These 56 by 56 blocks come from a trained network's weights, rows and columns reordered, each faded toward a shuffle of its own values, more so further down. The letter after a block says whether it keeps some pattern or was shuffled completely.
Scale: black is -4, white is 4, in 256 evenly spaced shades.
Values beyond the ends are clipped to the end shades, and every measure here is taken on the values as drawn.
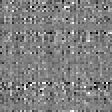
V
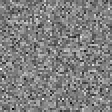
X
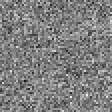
X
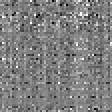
V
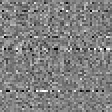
V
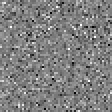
X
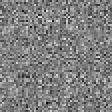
V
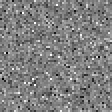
X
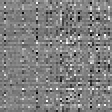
V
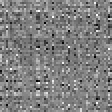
V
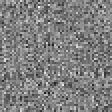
V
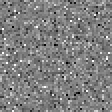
X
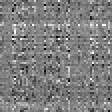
V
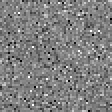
X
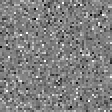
X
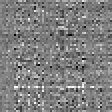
V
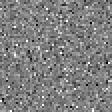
X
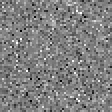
X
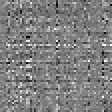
V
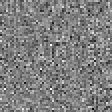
V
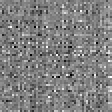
V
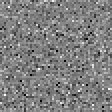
X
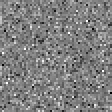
X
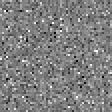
X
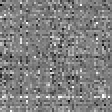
V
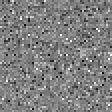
X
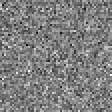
X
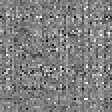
V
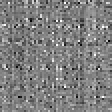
V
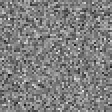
X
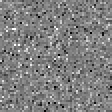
X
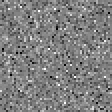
X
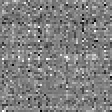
V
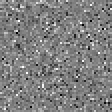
X
